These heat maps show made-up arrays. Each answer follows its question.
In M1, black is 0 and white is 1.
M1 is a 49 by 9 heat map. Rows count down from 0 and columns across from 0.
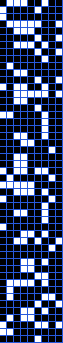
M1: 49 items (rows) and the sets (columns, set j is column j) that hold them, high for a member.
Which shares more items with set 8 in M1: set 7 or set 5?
set 5
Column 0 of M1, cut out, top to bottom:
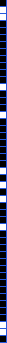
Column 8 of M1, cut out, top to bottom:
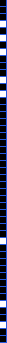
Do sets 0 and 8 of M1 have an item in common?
yes
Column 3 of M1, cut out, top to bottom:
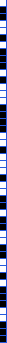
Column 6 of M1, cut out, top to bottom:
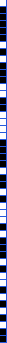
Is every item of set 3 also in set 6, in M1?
no
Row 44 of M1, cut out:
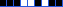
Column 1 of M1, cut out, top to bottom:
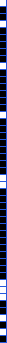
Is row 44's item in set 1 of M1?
no
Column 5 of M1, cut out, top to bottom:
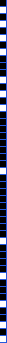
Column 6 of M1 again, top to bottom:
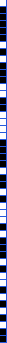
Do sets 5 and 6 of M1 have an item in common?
yes
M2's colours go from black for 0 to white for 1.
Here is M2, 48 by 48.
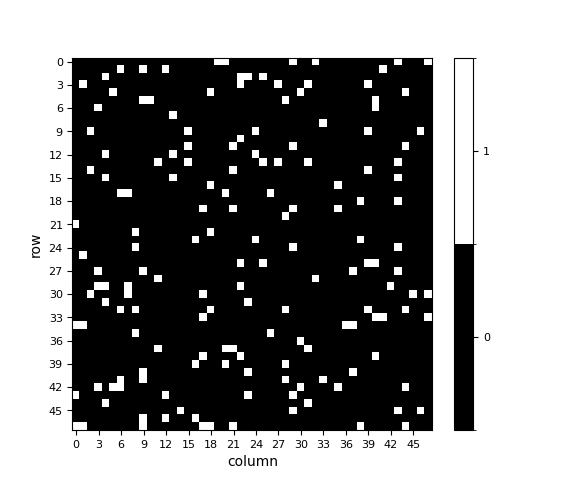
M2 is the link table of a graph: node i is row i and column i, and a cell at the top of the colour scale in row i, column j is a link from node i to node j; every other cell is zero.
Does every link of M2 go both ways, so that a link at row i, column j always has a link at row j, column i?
no
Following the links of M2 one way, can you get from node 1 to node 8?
yes
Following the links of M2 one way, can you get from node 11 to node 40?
yes
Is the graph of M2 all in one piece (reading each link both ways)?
yes
